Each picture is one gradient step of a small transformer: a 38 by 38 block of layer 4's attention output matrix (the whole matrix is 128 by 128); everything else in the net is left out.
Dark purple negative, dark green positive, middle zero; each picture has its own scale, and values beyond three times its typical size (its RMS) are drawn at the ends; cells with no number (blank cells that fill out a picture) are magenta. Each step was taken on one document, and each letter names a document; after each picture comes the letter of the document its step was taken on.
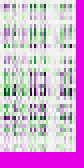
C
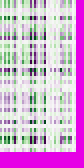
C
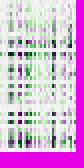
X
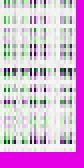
C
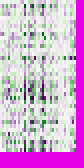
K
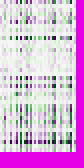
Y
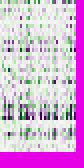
X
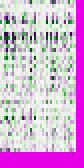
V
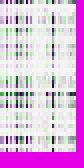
Y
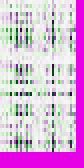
Y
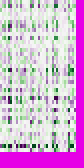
X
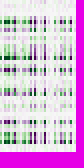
C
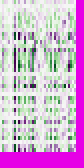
V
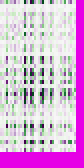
K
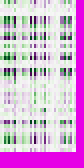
C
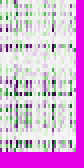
Y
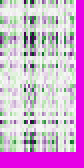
K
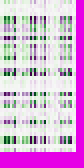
C
